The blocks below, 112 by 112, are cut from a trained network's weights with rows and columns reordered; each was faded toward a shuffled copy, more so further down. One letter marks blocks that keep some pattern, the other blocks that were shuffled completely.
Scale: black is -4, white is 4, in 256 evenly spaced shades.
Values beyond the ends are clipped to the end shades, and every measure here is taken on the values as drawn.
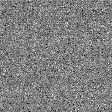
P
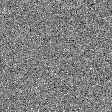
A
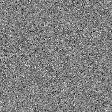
P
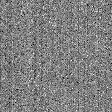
P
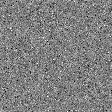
A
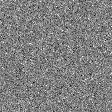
A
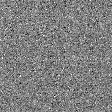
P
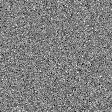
A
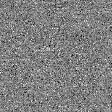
P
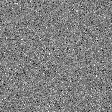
A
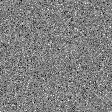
A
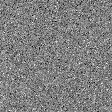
A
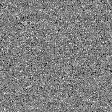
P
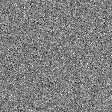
A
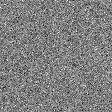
A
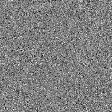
P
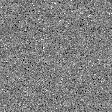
P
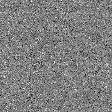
P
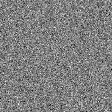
P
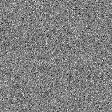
P
